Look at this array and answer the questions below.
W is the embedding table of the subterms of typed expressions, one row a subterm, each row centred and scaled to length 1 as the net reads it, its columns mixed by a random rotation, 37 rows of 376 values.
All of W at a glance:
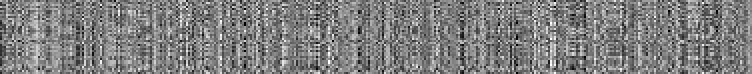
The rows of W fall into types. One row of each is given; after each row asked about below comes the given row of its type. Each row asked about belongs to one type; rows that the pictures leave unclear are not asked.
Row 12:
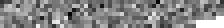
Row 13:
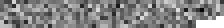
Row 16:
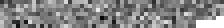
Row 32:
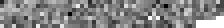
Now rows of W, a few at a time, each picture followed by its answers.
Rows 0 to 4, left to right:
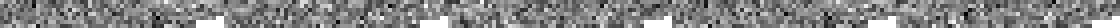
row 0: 13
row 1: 32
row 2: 12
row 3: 13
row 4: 12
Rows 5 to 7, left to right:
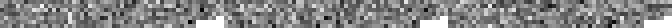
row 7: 12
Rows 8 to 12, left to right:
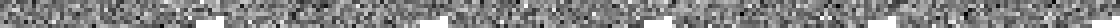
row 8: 13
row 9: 12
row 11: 32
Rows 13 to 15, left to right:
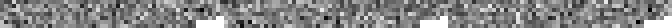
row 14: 16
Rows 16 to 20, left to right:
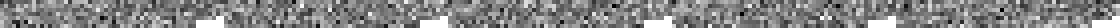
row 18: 32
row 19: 32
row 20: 16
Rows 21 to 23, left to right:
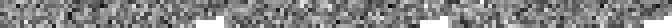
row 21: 12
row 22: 32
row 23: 12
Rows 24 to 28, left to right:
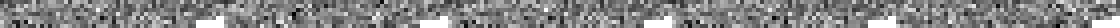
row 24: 16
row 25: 12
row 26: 16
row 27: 16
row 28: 13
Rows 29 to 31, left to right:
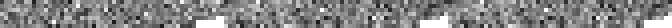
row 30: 16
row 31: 16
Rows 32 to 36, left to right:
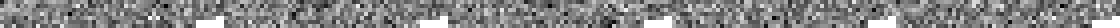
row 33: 12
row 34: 13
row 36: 32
